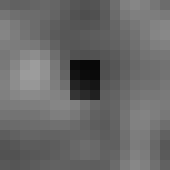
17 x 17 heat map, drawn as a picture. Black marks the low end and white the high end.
Values change most from cell to cell in the centre. The values are skewed, with a long tail toward low values. The middle left is the ninth with the highest average. The centre is the ninth with the lowest average. An odd patch, lower than its surroundings, sits in the centre.
